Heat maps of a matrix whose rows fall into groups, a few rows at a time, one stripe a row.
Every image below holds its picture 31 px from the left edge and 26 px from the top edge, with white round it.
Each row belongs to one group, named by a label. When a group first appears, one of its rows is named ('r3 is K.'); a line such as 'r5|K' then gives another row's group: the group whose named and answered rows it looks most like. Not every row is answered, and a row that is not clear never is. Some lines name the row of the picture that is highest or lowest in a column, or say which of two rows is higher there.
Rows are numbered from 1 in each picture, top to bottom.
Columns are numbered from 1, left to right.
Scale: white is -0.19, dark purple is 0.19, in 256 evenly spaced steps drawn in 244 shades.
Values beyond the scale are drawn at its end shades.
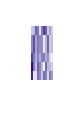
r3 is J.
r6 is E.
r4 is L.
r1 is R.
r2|J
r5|J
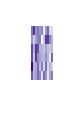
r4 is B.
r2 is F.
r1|J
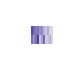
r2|L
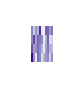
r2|J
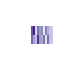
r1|J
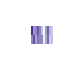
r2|J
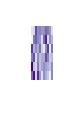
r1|R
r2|R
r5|E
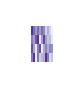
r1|L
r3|E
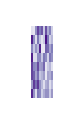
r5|L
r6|L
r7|J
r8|E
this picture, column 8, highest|2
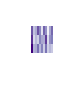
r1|E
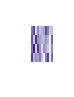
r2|B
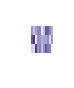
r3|R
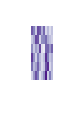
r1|L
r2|R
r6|R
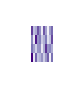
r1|E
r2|B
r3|F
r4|B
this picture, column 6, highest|4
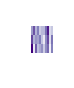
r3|B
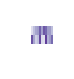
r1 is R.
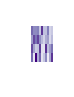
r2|J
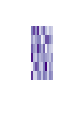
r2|F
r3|L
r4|E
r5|R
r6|E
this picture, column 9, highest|2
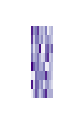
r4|F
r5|L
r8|R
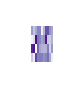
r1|F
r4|R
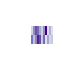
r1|R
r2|L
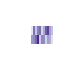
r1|F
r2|L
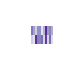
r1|F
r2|R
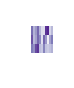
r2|E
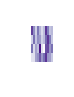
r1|F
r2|F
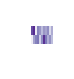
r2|R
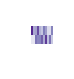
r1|E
